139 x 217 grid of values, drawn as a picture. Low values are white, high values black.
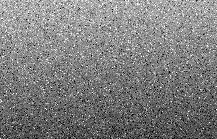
The histogram is bell-shaped. On average the colour sits 50% of the way up the scale. There is an overall slope up to the bottom. The grain is fine, like static.
